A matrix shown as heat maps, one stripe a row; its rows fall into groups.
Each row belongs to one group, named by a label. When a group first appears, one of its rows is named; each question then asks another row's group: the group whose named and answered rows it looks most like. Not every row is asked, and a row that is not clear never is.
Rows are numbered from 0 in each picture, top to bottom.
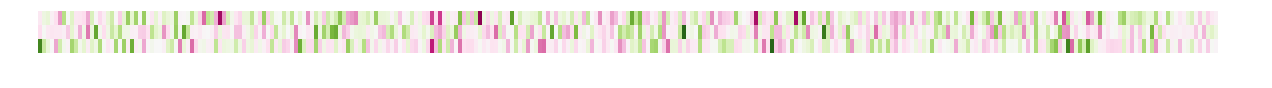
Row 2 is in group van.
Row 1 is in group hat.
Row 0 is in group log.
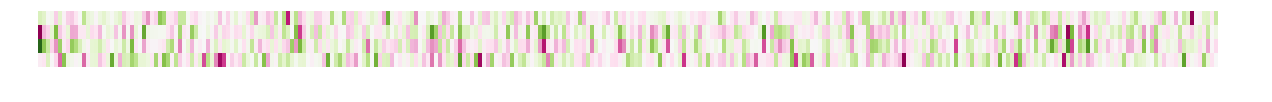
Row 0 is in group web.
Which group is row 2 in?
van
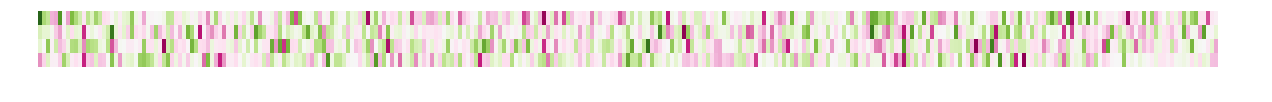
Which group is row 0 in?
van
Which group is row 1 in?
log
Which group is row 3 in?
log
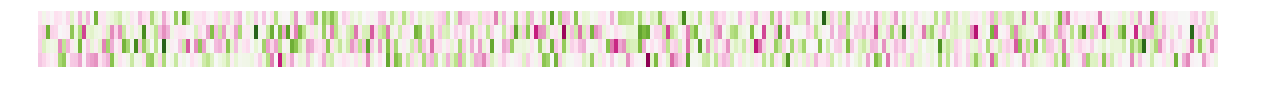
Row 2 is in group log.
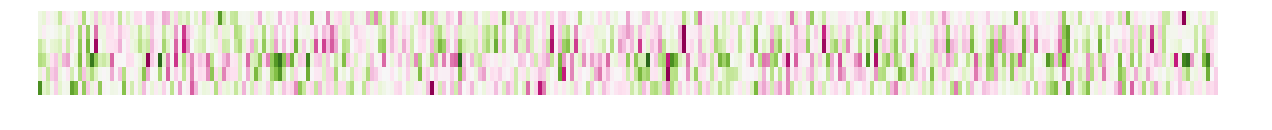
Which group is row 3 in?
web
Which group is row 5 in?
van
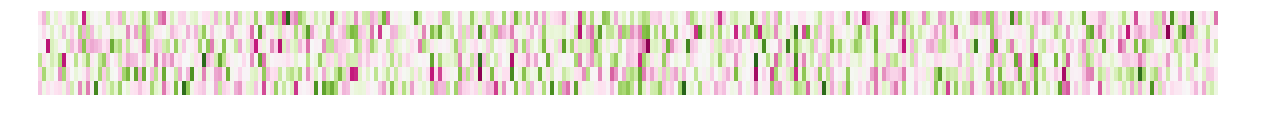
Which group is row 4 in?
log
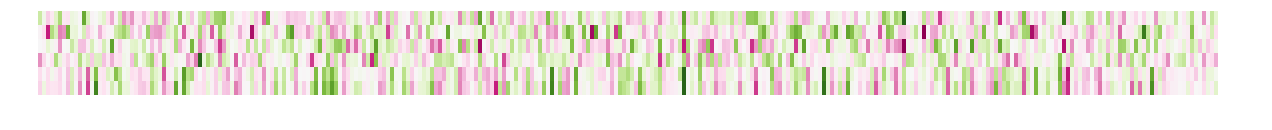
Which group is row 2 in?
log
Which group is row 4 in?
hat
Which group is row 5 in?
hat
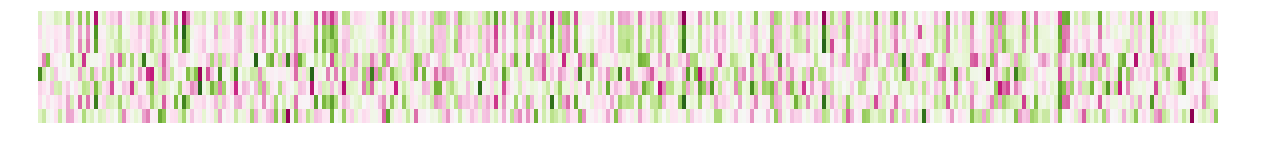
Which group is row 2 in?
hat
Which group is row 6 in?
hat
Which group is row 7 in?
web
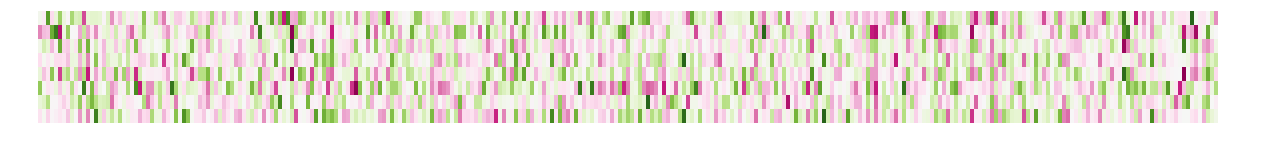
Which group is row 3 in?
hat
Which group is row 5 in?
log
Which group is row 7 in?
hat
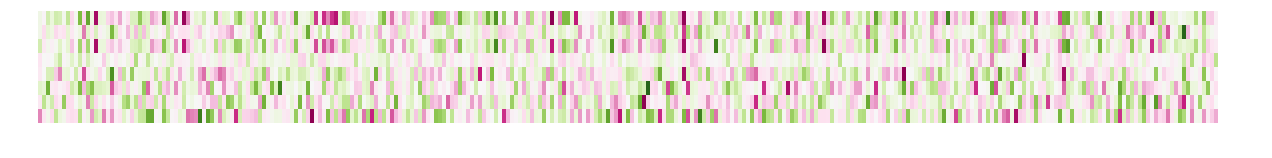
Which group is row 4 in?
log
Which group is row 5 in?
web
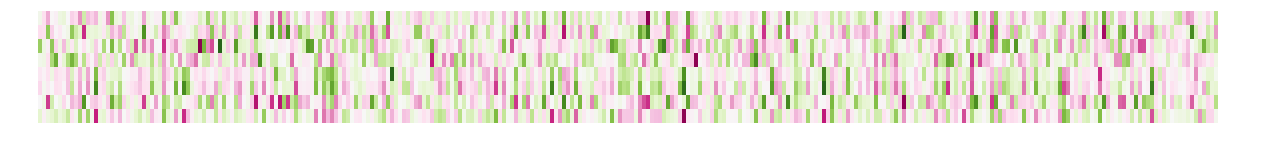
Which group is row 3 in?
van
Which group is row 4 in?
hat
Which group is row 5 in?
hat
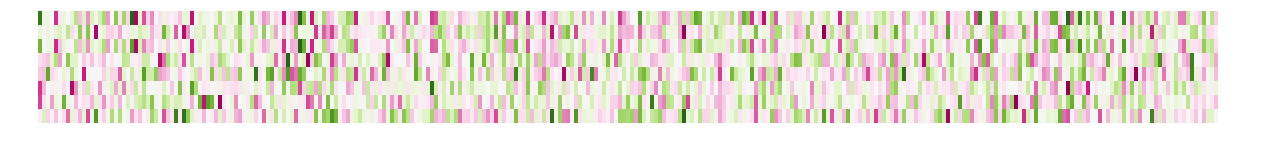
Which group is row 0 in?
van
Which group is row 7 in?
hat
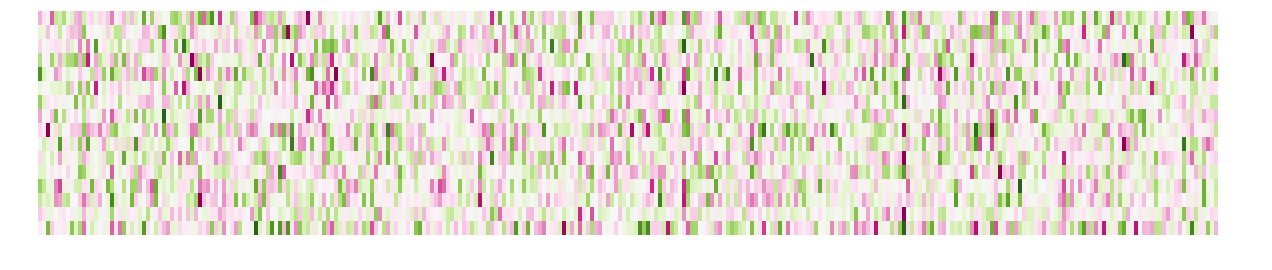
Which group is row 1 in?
web
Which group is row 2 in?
hat
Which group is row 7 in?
log
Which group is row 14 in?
log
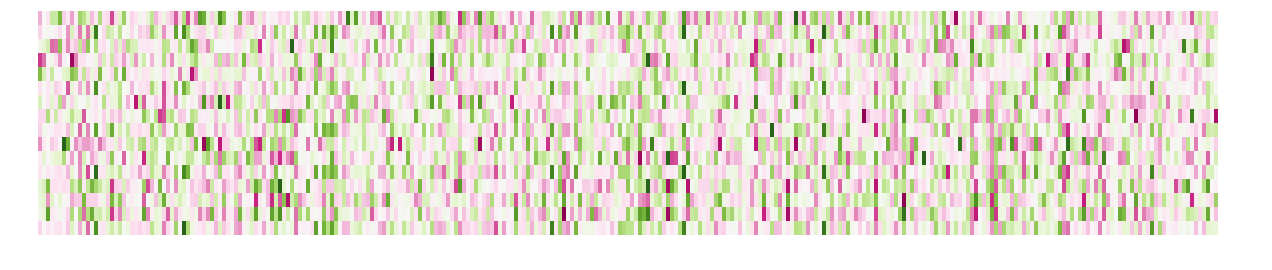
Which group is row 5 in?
hat
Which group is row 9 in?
log
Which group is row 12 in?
web
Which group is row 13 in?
web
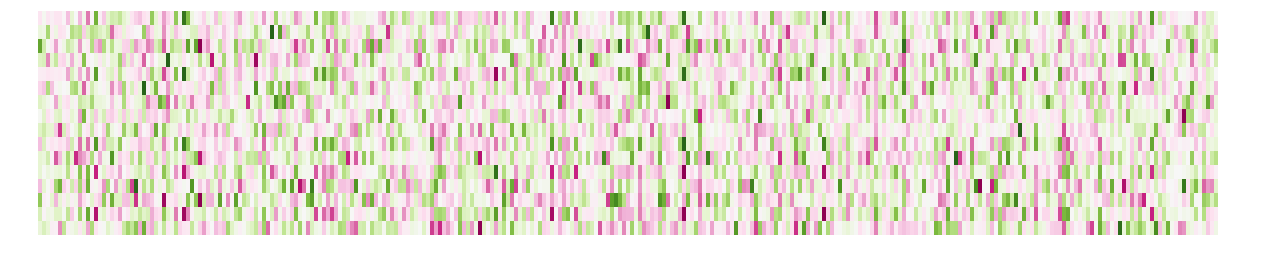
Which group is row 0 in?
hat
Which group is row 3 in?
web
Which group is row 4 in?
hat
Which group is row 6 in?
web
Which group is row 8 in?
log
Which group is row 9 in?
hat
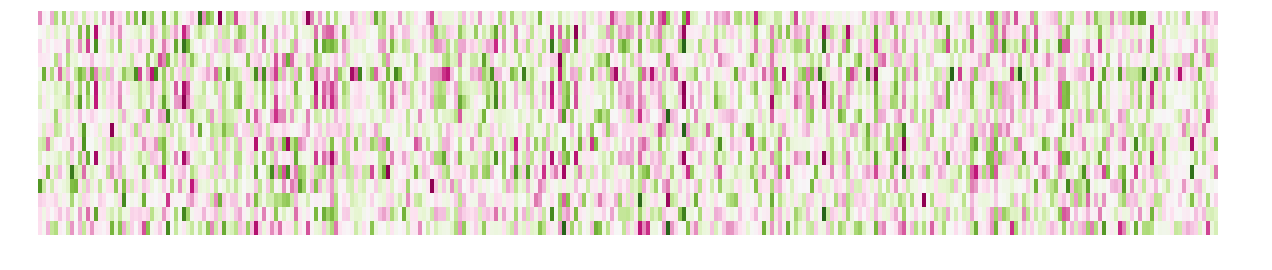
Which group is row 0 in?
log
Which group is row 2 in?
hat
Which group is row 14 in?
hat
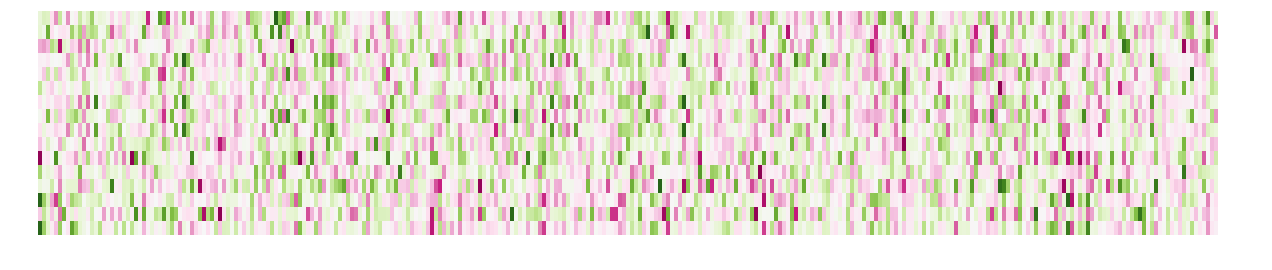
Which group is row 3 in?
hat
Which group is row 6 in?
hat
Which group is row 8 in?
hat
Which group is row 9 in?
log
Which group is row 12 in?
log
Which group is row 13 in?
van
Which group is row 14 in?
log
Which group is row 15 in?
van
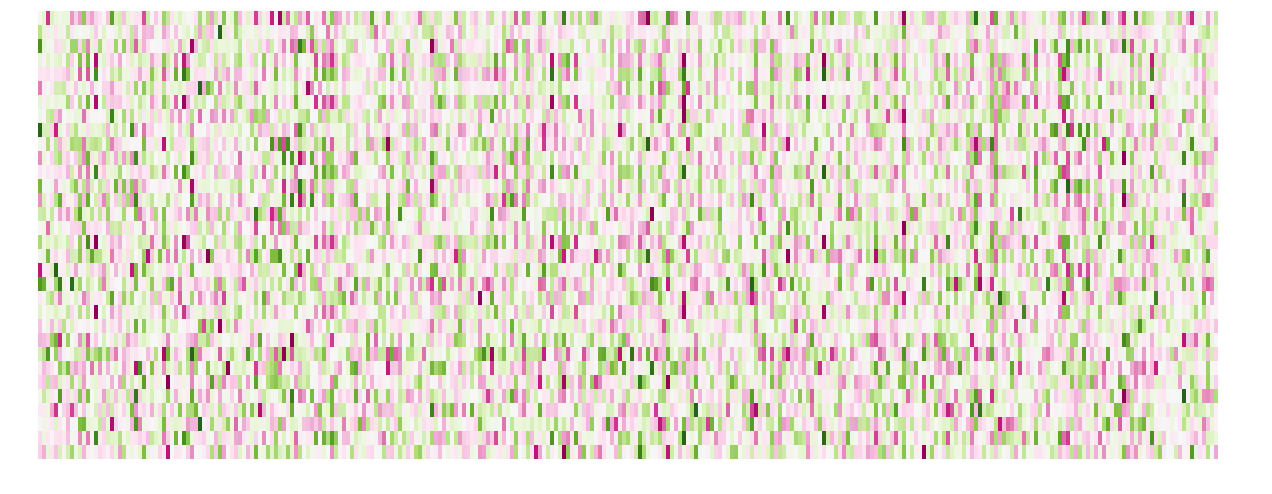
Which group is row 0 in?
web
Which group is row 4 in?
hat
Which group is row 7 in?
log
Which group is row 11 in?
hat
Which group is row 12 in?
van
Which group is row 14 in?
log
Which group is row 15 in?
web
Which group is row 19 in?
van
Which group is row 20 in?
log
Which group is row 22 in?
log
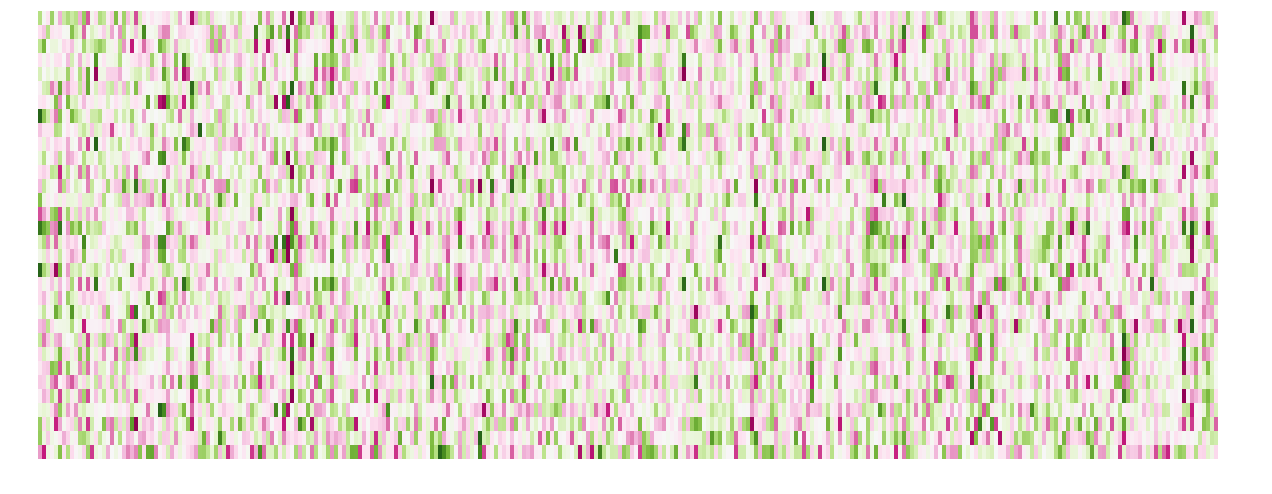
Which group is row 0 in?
van
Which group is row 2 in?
web
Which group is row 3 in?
hat
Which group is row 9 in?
hat
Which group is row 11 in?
van
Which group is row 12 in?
log
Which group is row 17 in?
web
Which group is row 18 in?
van
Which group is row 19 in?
hat
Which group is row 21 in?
van
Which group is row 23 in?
van
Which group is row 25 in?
van
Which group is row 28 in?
web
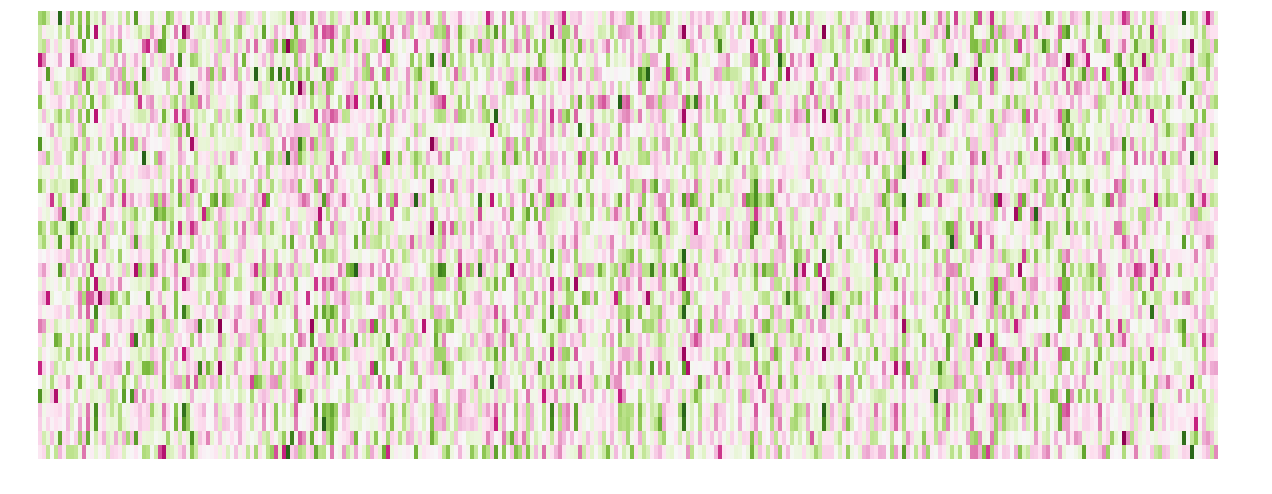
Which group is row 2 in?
web
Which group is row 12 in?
van
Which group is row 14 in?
log
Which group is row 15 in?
van
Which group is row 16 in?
van
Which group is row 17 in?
hat
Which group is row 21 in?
hat
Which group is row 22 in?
log
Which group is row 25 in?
log
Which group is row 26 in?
log
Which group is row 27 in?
van
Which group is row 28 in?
hat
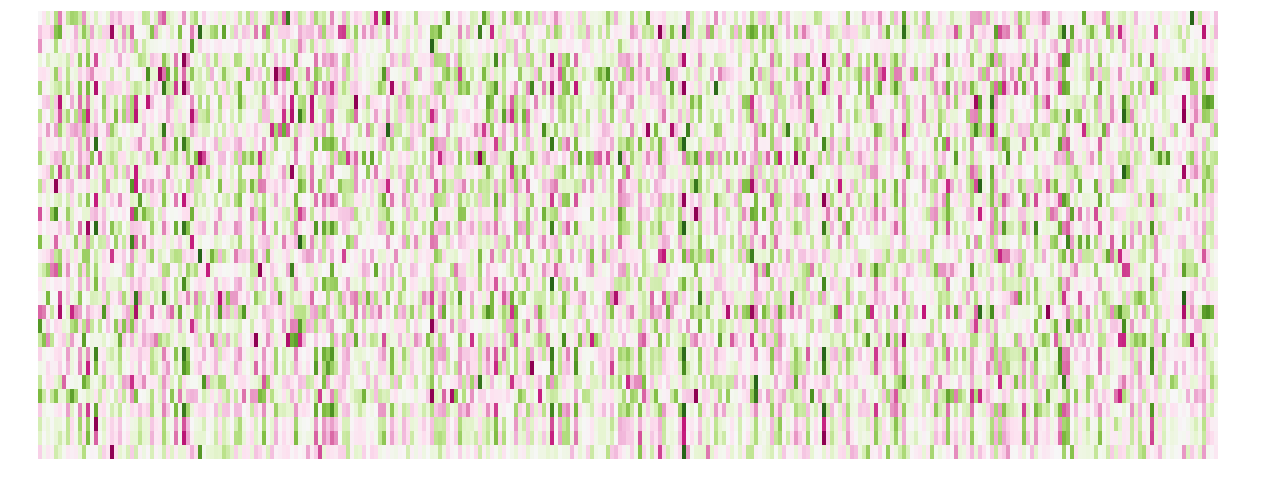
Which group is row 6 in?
van
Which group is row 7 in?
van
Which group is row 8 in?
web
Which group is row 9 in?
hat
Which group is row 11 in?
van
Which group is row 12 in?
van
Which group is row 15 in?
hat
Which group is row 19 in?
hat
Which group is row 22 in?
van
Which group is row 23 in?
web
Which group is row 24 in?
hat
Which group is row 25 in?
hat
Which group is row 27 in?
van
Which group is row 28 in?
hat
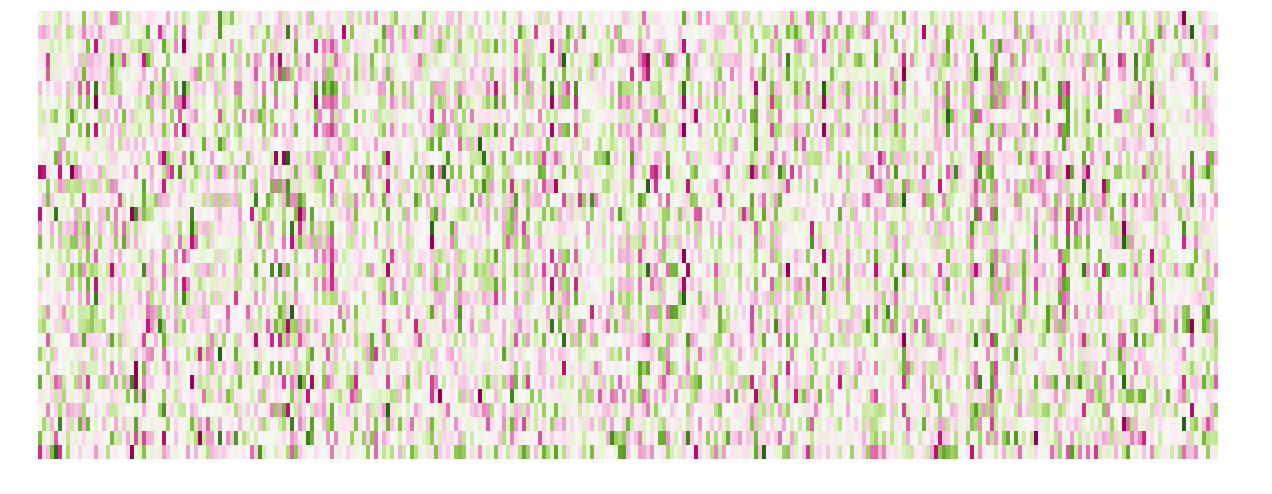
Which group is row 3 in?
web
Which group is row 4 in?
web
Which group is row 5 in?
hat
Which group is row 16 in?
van
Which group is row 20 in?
hat
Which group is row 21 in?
web
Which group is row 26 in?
van
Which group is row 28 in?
web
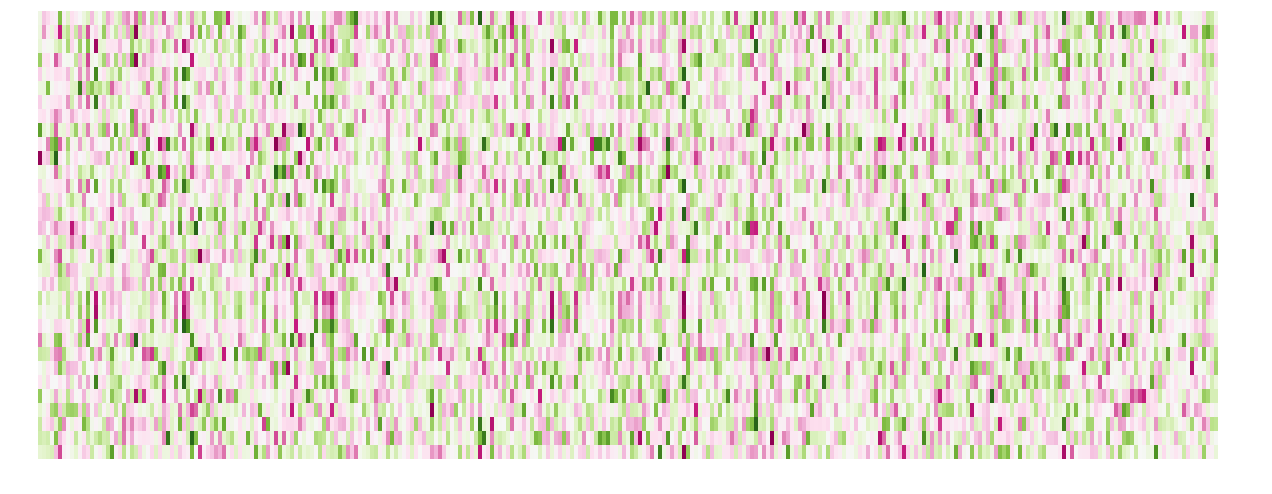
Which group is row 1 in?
van
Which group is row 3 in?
van
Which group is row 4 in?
hat
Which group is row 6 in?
hat
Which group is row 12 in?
hat
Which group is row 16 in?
web
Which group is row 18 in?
web
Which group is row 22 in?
hat
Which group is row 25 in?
web
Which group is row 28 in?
van
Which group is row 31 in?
log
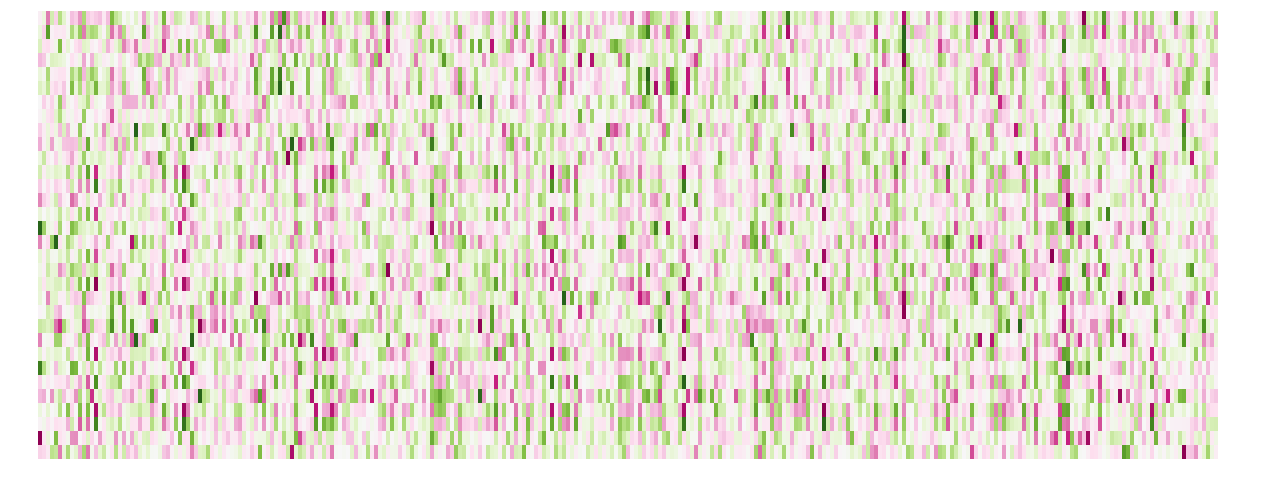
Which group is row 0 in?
web
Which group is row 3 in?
log
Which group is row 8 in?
log
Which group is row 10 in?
web
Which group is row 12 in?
hat
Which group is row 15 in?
van
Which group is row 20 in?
web
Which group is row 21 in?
log
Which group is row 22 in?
log
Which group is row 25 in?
van
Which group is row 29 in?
hat
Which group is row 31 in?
van
